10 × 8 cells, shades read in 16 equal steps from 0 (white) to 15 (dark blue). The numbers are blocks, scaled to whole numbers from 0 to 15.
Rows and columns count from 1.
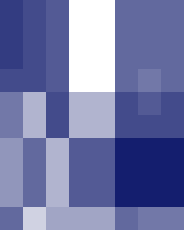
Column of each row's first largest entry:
1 1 1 1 3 3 6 6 6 1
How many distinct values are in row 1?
5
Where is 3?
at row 10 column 2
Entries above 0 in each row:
6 6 6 6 8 8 8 8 8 8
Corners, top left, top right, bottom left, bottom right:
13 10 10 9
